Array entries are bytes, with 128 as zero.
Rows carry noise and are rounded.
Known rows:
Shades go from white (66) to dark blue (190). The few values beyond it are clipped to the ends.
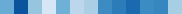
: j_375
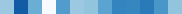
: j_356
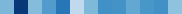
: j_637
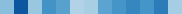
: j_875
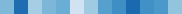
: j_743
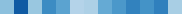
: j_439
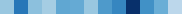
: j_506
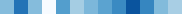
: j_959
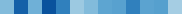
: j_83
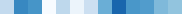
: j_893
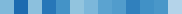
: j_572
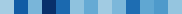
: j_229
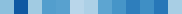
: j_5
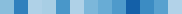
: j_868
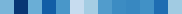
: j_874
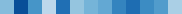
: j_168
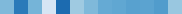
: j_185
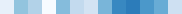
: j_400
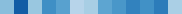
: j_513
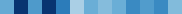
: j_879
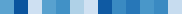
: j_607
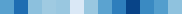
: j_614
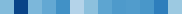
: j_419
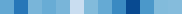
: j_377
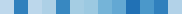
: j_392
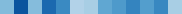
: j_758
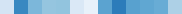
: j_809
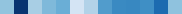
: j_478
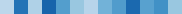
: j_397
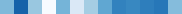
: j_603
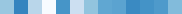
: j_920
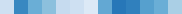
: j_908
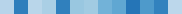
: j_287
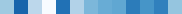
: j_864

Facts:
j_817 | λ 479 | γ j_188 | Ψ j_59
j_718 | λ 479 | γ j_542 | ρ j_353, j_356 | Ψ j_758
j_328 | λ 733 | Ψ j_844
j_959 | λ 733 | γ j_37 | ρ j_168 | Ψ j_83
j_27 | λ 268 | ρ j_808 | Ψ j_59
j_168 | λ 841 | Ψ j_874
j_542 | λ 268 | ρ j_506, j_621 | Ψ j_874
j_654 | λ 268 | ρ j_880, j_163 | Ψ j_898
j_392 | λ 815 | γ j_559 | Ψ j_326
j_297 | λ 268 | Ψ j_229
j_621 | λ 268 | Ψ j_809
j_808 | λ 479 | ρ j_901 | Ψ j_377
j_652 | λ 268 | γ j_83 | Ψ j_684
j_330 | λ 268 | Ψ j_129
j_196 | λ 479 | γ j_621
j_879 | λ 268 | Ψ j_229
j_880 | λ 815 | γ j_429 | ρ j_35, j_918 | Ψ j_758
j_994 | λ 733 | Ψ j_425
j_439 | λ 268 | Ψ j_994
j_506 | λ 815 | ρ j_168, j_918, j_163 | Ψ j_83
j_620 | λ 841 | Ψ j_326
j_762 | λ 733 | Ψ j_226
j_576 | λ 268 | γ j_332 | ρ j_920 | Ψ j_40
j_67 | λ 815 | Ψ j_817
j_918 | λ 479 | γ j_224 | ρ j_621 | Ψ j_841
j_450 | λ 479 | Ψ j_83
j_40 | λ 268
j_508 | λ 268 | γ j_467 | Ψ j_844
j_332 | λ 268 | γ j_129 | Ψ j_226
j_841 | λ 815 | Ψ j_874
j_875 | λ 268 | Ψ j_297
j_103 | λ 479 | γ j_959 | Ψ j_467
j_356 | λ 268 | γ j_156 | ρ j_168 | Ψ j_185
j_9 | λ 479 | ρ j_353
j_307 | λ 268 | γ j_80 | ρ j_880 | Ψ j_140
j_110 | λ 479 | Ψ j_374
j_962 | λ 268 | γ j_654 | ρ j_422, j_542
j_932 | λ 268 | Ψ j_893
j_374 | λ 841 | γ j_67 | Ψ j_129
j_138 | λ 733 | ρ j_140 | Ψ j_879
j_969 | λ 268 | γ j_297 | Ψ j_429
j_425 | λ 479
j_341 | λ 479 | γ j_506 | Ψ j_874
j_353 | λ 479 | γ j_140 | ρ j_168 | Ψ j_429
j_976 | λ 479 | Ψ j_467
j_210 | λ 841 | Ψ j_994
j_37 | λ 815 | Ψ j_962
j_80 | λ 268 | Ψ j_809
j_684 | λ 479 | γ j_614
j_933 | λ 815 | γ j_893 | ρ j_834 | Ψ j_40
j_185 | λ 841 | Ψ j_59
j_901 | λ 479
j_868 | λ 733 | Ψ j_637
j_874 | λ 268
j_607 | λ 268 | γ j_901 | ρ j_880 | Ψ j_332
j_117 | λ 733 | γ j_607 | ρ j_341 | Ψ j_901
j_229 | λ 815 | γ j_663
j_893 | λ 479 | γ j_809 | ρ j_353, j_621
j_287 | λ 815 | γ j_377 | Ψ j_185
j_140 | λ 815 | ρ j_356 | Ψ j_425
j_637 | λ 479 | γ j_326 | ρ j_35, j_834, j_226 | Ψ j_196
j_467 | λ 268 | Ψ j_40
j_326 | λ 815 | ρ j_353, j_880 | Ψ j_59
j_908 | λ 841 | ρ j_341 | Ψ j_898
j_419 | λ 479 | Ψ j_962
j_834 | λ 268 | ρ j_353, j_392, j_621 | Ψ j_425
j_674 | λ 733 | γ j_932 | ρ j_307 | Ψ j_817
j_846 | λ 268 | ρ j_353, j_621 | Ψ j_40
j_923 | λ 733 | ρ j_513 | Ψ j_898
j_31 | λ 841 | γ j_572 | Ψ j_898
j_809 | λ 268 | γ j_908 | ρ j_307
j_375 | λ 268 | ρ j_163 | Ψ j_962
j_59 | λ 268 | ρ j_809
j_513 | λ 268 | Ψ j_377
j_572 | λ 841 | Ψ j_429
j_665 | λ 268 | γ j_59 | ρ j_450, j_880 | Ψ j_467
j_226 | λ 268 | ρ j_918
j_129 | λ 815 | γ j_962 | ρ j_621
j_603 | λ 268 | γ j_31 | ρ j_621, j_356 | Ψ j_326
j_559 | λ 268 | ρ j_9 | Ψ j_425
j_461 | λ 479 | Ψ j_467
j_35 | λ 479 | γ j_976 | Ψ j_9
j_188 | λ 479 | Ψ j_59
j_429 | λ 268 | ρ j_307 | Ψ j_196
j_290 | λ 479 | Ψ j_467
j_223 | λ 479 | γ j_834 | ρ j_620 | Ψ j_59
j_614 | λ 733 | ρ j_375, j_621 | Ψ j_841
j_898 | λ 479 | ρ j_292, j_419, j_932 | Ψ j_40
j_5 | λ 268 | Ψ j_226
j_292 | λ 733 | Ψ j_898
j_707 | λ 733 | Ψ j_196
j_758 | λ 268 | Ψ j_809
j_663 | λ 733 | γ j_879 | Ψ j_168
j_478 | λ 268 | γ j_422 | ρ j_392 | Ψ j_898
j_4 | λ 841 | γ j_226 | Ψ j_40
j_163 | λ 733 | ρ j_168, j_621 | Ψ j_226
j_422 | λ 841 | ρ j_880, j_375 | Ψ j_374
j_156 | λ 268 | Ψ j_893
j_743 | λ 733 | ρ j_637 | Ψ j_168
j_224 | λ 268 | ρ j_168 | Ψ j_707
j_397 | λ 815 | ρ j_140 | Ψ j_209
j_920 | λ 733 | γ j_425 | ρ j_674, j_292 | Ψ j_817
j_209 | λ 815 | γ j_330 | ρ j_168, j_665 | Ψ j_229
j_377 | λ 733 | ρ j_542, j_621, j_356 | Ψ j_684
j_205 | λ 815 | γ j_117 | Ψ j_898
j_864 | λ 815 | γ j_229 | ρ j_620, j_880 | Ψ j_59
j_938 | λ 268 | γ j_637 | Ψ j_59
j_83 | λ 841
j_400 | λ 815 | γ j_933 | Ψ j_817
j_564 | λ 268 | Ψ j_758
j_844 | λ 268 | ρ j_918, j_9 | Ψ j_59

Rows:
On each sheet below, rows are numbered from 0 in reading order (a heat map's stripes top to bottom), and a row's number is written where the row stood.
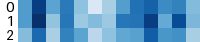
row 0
j_542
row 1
j_654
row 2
j_292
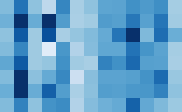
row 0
j_620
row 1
j_467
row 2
j_129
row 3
j_328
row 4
j_422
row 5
j_103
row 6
j_976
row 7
j_994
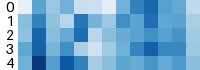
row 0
j_933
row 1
j_326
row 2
j_374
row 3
j_621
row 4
j_425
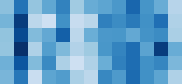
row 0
j_707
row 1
j_665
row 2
j_196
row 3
j_576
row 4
j_834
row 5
j_117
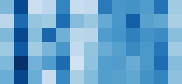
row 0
j_307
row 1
j_209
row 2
j_559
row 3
j_4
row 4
j_341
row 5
j_188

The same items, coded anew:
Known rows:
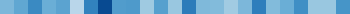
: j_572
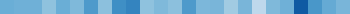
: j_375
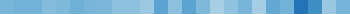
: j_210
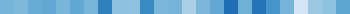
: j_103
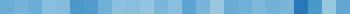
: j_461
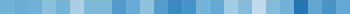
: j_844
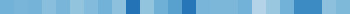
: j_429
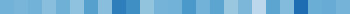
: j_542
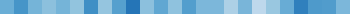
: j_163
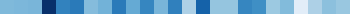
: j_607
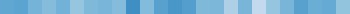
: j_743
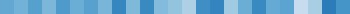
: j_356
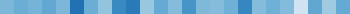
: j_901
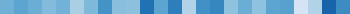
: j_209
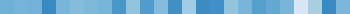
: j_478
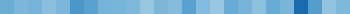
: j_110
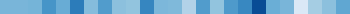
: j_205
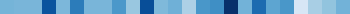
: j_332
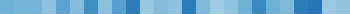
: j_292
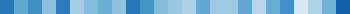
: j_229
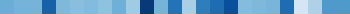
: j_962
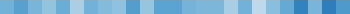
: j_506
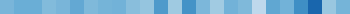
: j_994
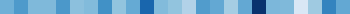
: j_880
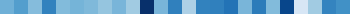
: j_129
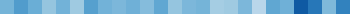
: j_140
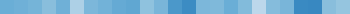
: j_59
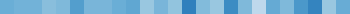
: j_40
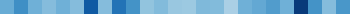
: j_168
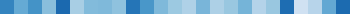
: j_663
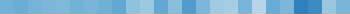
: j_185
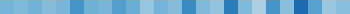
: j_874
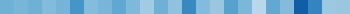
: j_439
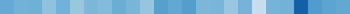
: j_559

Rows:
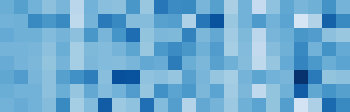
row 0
j_377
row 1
j_603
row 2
j_226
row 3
j_846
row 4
j_654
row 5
j_621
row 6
j_224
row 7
j_864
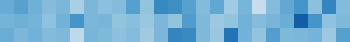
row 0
j_614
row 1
j_67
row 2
j_898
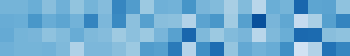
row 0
j_834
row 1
j_353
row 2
j_908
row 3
j_718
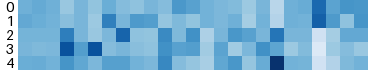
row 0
j_397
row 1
j_9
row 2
j_223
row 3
j_117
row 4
j_35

